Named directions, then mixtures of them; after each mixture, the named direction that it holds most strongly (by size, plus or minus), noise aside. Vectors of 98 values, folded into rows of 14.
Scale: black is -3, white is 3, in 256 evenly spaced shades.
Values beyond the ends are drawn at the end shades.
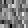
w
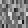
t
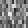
t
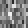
t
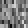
w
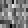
w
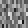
t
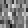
w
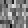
w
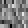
w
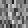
t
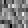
w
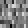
w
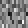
t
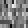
w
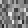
t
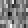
w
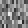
t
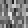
t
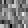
w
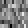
w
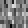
w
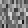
t
